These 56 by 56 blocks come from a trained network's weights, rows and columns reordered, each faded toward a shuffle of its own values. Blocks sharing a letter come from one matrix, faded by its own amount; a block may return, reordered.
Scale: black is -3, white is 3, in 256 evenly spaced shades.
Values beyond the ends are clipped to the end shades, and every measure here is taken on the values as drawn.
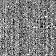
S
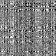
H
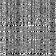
H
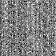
S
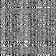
H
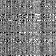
H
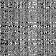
H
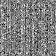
S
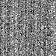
S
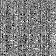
S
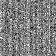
S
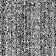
S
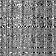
H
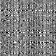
H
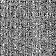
S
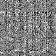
S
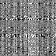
H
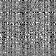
H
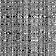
H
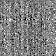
S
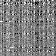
H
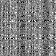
H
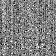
S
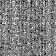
S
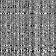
H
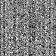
S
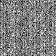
S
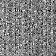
S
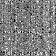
S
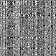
H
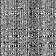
H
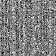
S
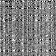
H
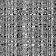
H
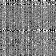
H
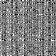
H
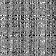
H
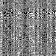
H
